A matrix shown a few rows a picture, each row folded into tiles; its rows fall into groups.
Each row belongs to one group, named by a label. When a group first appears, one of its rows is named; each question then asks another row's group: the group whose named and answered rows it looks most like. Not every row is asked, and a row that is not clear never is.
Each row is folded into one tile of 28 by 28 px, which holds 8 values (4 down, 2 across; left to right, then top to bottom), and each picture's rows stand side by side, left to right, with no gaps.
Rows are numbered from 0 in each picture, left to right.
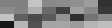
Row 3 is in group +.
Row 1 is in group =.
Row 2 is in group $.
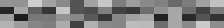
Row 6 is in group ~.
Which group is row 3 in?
$
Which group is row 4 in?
+
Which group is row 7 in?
$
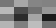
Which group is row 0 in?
~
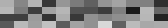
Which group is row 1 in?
$
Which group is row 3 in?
+
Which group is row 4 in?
+
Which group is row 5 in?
~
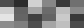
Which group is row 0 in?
~
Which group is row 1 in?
=
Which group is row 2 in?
~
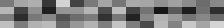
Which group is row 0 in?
~
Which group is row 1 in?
+
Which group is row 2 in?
=
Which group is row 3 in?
~
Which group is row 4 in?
~
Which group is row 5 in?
+
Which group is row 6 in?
+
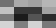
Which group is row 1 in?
$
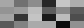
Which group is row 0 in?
=
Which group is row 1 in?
~
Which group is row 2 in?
=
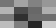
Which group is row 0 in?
~
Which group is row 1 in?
=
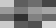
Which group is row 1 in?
=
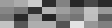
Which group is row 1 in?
$
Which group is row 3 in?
~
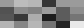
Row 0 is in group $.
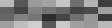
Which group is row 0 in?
+
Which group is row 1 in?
$
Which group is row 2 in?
+
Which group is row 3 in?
$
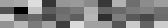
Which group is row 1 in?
=
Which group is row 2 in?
=
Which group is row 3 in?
~
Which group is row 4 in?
=
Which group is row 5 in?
=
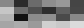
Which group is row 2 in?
+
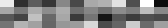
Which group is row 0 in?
=
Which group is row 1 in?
~
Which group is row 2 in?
~
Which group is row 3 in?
$
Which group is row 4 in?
=
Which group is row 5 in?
=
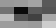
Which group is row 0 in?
+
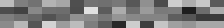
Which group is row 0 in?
+
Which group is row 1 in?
=
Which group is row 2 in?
+
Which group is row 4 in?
=
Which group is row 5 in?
=
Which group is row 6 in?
+
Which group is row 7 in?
$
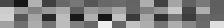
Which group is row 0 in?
~
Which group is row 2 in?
~
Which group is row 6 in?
~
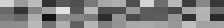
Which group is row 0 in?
+
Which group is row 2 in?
~
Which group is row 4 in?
$
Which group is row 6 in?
$
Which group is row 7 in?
~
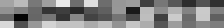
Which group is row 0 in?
$
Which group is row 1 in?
+
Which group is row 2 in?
+
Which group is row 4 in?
+
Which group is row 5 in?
~
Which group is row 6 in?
~
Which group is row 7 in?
~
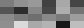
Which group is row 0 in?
+
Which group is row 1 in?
+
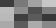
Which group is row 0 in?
~
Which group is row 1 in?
$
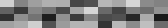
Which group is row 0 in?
+
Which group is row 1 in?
$
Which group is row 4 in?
$
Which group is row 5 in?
$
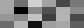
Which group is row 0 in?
+
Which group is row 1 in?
=
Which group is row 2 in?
~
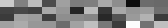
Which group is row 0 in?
+
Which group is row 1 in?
$
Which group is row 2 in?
+
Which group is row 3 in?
~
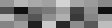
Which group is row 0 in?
+
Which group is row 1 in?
=
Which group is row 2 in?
=
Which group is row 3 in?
+
